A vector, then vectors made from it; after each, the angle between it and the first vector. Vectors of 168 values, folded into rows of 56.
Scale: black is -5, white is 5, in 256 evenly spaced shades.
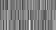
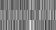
partly aligned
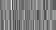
orthogonal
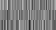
nearly opposite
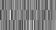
partly aligned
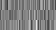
partly aligned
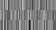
nearly opposite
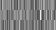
orthogonal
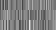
nearly parallel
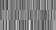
nearly parallel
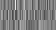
orthogonal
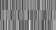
nearly parallel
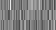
orthogonal
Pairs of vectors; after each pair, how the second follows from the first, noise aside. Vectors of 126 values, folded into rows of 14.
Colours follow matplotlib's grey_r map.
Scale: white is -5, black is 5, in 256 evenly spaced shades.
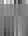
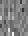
shuffled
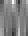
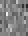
shuffled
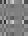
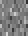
shuffled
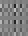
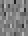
shuffled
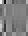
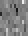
shuffled
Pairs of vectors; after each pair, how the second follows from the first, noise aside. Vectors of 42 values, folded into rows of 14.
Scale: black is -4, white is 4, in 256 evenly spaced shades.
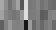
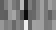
negated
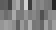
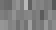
shrunk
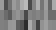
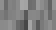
shrunk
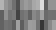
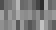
negated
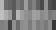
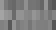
shrunk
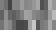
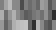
negated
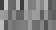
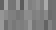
shrunk
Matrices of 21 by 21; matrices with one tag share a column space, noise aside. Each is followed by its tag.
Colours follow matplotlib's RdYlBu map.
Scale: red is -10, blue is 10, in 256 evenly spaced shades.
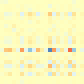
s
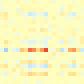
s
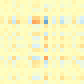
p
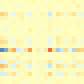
s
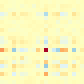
s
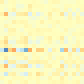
s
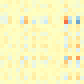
p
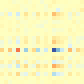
s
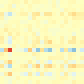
s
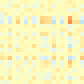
p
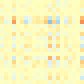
p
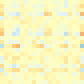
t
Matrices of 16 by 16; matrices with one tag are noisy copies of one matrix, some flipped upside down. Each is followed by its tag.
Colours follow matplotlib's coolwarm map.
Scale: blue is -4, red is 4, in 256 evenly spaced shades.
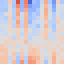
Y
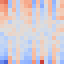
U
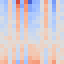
Y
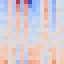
Y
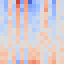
Y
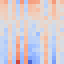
Y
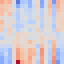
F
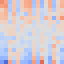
U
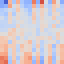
U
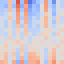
Y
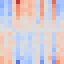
F
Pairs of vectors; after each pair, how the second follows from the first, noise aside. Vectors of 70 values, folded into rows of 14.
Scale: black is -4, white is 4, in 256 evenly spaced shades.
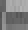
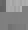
partly zeroed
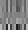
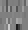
partly zeroed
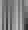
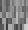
sign-scrambled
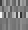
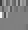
partly zeroed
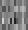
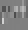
partly zeroed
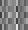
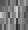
sign-scrambled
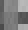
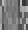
sign-scrambled
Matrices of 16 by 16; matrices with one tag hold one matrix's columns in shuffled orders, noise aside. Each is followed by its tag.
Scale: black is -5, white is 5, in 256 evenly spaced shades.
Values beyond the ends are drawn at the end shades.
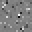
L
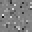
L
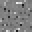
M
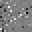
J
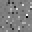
L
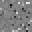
M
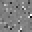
L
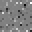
M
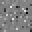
J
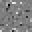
M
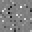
J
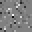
L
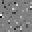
L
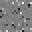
M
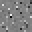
L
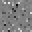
M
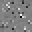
L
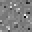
L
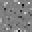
M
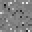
M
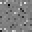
M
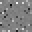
M
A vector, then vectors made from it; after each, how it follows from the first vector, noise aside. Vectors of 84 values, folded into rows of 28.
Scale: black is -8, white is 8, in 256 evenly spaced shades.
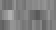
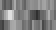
scaled up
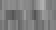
wrapped around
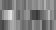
scaled up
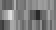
scaled up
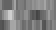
scaled up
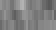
wrapped around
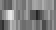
scaled up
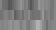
wrapped around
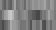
scaled up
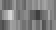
scaled up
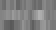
wrapped around
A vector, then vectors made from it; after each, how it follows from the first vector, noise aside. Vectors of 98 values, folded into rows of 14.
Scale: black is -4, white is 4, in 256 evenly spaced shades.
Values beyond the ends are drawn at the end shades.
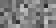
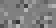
partly zeroed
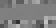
partly zeroed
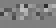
partly zeroed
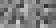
sign-scrambled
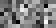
scaled up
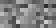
sign-scrambled
